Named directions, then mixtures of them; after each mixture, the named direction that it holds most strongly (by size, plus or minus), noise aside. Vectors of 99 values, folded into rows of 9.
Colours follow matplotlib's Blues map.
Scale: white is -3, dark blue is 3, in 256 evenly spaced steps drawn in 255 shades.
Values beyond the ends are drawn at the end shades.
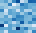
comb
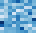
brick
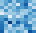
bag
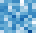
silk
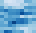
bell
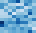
brick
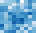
silk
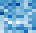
bag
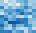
bell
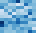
brick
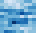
bell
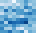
bell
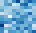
comb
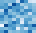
comb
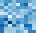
bag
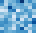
silk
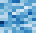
brick
